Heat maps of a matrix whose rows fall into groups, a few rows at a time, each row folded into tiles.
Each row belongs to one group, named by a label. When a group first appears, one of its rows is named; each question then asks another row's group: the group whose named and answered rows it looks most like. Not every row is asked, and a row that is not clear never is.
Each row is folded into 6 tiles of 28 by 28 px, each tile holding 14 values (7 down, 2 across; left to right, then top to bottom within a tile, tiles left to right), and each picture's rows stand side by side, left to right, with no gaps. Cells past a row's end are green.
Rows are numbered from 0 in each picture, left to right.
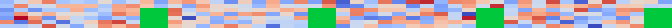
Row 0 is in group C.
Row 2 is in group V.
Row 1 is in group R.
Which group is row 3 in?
C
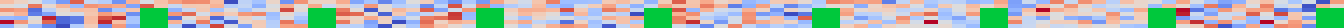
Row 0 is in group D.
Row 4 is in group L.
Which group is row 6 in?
V
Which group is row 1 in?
C
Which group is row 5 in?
R
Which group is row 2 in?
D
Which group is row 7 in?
D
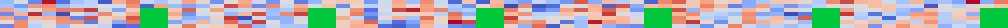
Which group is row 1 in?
R
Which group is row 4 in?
L
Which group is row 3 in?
D
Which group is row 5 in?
R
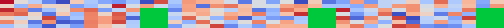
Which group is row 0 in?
D
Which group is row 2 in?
R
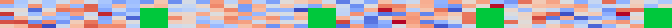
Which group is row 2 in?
V
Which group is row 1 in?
V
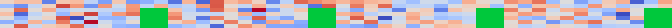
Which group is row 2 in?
C
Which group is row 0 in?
R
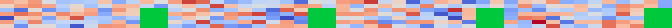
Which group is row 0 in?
C
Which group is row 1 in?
C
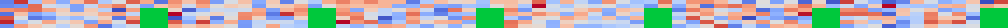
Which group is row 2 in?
L
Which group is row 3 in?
L
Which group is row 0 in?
V
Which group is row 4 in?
C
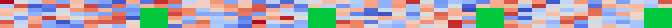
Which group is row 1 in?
D
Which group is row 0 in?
D
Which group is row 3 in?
R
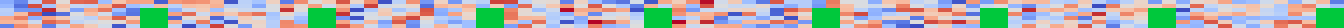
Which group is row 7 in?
C
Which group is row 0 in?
V
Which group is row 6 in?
R
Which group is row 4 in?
L
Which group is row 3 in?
D
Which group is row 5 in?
D
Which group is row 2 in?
R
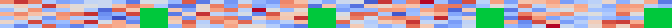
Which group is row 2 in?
V
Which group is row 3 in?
C
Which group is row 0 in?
C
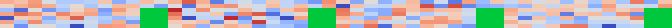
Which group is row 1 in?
R
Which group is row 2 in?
D
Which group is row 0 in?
C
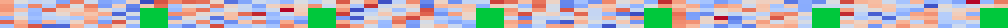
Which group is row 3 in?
L
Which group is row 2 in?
R
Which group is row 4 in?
D
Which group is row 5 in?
R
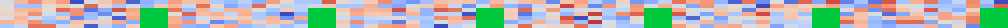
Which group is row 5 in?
V
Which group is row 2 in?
L
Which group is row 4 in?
R
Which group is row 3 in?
R
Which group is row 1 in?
L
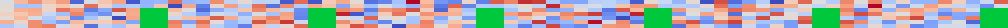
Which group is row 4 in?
V
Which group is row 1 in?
D
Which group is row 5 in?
L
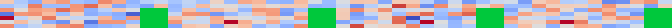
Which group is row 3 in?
V
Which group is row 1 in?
V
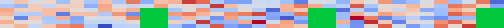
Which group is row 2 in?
C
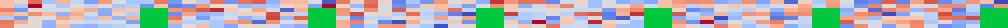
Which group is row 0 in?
L
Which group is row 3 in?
R
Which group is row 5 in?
V
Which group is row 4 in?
R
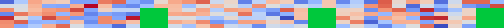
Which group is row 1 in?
L
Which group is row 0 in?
L
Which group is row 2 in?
V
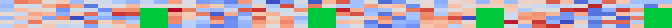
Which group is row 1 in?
D
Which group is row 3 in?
L
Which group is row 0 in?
C
